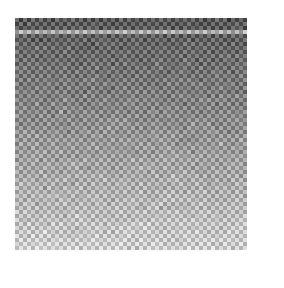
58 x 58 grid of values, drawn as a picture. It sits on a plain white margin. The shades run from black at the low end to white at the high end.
Overall the values sit about 60% of the way up the scale. Values rise toward the bottom. Row 4 differs from the rows beside it. The field is checkered.
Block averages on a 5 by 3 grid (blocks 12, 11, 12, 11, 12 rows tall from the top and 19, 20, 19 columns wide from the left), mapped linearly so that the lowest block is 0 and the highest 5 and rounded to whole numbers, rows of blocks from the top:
000 / 111 / 222 / 444 / 555
